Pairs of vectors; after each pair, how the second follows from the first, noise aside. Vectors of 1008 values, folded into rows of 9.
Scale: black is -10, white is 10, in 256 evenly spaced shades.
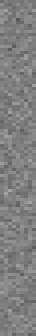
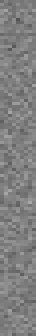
copied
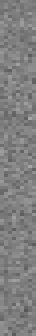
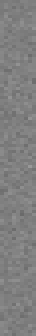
shrunk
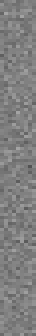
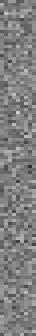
scaled up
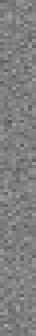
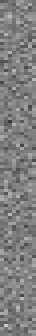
scaled up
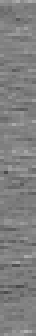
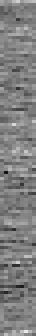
scaled up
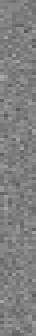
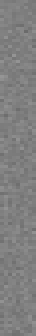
shrunk
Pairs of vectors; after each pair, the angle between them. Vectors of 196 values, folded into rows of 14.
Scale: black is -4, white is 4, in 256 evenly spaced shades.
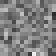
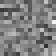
orthogonal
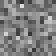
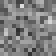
nearly parallel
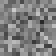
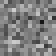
nearly parallel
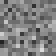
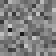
partly aligned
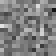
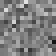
orthogonal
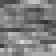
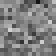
partly opposed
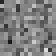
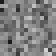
nearly parallel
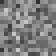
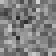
nearly opposite
